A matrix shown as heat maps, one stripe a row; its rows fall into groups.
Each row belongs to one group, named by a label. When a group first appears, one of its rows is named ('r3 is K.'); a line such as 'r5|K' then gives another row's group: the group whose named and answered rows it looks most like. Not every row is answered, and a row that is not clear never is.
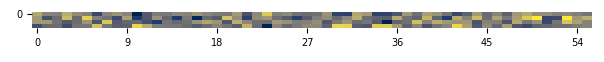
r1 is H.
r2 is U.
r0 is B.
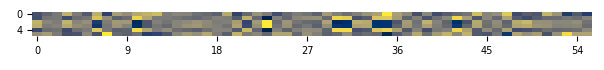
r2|B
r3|B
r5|U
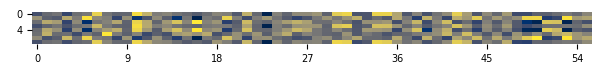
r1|H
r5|U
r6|H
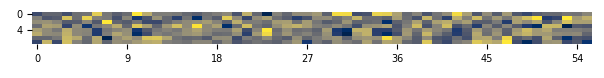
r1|H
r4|B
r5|B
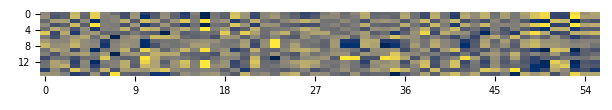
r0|H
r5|U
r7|B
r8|B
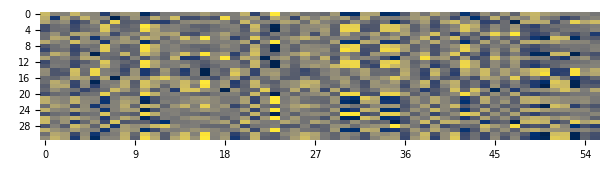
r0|B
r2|U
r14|H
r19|U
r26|B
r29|B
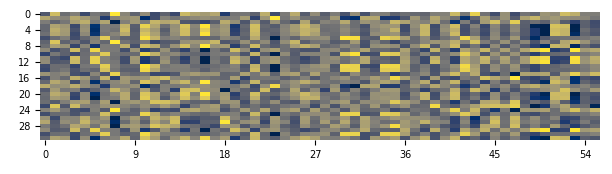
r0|U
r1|B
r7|U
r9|H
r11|H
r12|H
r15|U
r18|B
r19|U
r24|U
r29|H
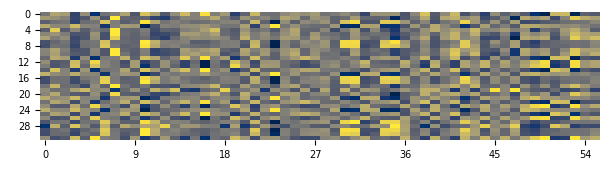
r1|U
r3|B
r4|U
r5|U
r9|U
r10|U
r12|H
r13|H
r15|B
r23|H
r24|B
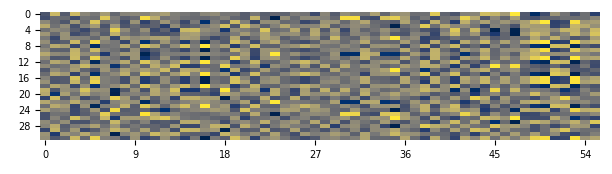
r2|H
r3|U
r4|U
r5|U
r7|H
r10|B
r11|H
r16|H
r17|H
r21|U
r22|B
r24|U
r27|U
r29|U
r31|H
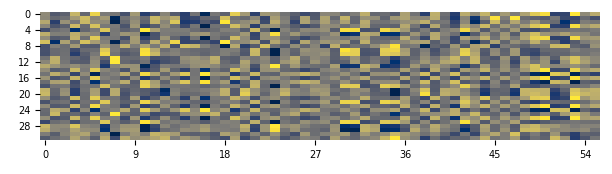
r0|H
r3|H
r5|B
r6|H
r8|U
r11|U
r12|U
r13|B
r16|H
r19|U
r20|U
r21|H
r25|U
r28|B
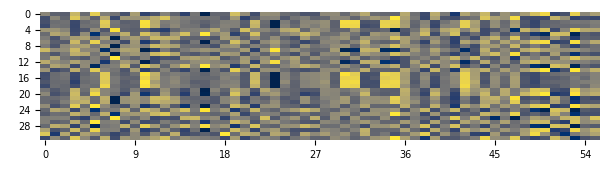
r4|U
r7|H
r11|U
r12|B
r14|H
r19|H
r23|H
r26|U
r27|H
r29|H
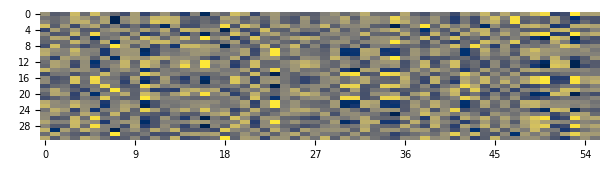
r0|H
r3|U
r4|U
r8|U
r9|B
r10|B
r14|B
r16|H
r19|U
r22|B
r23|B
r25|U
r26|H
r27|B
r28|H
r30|U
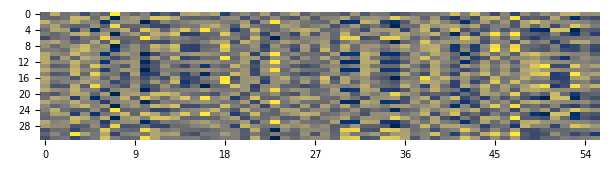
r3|U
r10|B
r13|H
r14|B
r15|H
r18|H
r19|B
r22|B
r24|U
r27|B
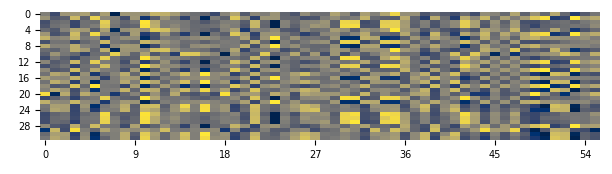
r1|H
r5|H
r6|B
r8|B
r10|U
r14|H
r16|B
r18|H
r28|H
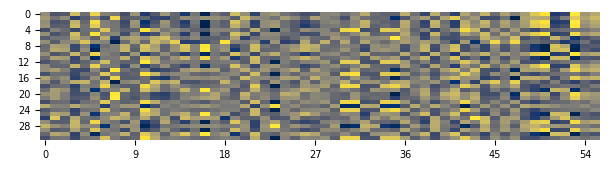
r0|H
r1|U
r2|H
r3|H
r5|H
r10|H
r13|H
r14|U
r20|U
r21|U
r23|B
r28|B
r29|H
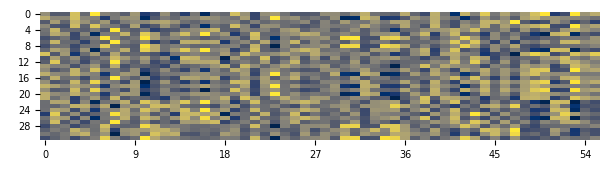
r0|H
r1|B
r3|H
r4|U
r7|U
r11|U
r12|U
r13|U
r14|H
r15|B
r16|U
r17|H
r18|B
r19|H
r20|B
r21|U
